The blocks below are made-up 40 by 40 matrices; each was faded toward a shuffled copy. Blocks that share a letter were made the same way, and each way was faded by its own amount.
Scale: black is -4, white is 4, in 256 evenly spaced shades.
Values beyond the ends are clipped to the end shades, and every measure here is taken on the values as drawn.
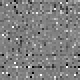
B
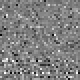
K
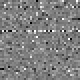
K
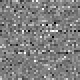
K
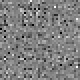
B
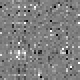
B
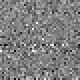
K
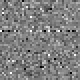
K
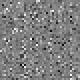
B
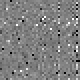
B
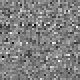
K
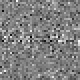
K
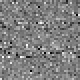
K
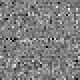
K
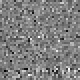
K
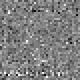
K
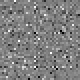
B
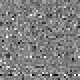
K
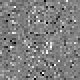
B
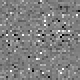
B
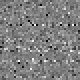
K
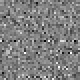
K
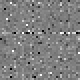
B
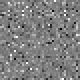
B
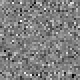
K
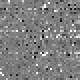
B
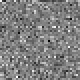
K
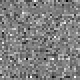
K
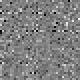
B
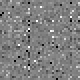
B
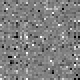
B
